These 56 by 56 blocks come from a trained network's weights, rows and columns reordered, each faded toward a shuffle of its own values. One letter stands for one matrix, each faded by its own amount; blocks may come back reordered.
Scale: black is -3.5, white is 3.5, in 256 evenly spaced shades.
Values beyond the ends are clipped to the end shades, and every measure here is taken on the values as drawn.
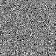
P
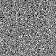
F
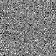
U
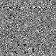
U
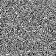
F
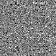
U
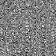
P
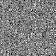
U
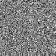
F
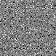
U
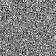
P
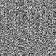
F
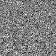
F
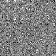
P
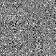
P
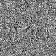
F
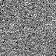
F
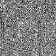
P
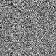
F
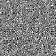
U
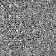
P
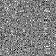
P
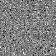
U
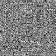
F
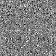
P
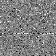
U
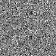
P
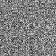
F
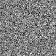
F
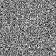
F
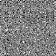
U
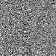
P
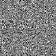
U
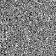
P
